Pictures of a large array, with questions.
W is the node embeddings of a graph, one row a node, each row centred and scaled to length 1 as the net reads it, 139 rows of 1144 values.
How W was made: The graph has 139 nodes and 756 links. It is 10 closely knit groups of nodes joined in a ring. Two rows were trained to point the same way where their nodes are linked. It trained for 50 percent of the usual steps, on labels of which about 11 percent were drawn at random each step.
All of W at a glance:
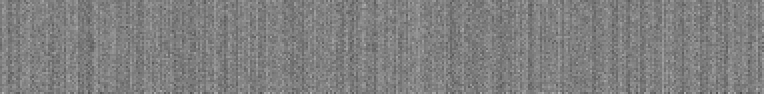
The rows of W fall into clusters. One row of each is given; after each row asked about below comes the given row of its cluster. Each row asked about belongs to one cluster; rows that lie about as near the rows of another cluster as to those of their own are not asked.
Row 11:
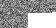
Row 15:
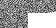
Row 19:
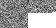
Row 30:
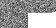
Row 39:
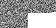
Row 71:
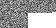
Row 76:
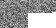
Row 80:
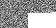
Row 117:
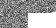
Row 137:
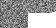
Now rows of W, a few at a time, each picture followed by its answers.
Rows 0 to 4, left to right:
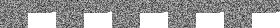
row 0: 117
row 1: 39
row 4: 80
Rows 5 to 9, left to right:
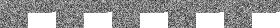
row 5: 15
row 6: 15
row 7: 71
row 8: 30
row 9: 30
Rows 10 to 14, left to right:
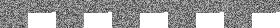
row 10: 117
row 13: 137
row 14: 11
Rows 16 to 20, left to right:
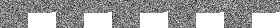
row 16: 80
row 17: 19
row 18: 117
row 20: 15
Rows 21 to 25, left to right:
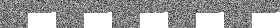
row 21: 15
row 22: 76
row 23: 11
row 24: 39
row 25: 117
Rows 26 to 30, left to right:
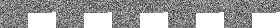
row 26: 11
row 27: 11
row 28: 80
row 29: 39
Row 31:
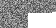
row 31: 11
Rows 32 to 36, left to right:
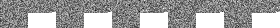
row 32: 39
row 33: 39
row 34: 117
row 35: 19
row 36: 76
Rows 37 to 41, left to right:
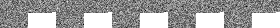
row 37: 19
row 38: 11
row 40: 15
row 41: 137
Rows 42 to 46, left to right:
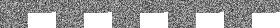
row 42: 137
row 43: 80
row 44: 11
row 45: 117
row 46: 80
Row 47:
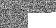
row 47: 15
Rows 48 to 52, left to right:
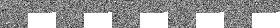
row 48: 15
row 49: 71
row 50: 117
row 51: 30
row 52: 71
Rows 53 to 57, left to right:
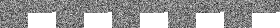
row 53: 76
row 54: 137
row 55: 11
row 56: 11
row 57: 76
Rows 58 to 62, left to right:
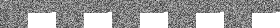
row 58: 15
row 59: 117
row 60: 117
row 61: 11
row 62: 80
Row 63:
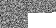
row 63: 76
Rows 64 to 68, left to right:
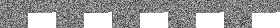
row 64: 71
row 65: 76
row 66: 80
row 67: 71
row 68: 30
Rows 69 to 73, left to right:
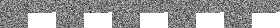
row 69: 76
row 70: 76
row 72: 80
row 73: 76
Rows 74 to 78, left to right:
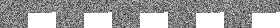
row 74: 137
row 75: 71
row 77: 30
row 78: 15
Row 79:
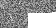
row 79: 15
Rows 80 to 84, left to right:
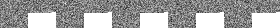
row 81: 39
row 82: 19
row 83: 39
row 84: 76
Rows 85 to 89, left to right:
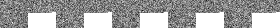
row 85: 137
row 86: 80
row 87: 117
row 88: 15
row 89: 15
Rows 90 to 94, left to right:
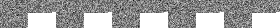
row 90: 11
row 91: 137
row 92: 39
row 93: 137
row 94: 19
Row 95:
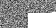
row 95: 39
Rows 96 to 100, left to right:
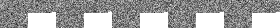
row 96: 15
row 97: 11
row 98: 80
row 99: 137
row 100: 117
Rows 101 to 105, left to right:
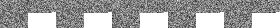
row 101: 19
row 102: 76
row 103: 15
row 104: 30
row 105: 19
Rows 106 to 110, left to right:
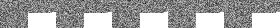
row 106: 30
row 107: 39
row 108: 117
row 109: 117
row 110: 11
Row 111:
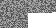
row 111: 76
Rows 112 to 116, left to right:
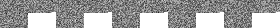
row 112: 39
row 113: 11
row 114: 39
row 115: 137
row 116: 137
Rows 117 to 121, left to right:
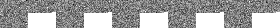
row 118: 30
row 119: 39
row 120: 76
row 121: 137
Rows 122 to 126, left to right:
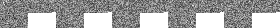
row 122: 39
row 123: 80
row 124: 137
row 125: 71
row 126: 71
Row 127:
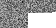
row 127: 71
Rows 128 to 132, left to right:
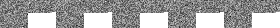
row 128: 39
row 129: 30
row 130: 39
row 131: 30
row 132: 137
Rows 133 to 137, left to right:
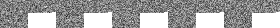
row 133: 80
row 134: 11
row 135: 71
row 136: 117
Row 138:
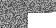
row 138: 39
